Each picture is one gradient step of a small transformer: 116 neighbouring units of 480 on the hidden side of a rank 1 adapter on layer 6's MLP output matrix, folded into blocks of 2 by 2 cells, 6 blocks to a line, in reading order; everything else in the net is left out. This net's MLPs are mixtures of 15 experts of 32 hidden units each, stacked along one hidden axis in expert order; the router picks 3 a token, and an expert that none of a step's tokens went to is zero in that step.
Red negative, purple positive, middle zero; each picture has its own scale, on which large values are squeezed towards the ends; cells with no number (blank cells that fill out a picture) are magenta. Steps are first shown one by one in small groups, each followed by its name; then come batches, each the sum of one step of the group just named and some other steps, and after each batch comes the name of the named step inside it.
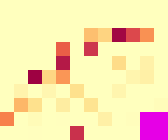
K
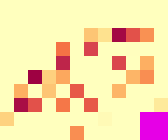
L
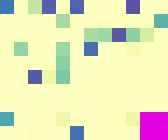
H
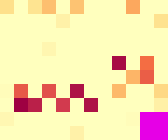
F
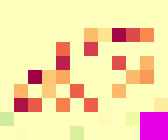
L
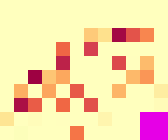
K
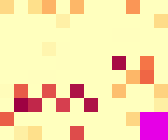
F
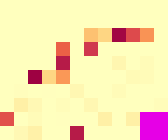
K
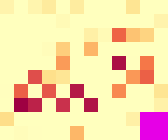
F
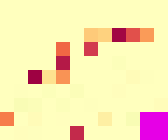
K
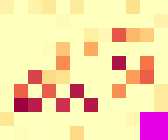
F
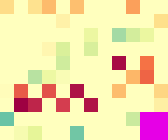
F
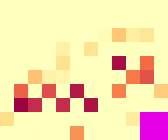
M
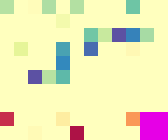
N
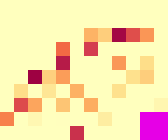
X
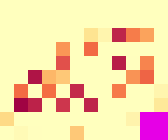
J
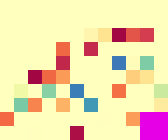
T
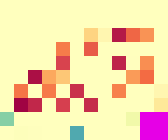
J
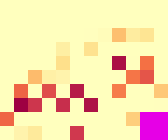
M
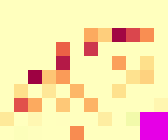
X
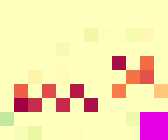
M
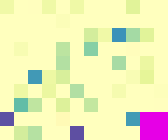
N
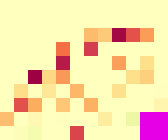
X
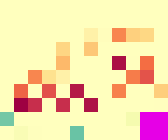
M
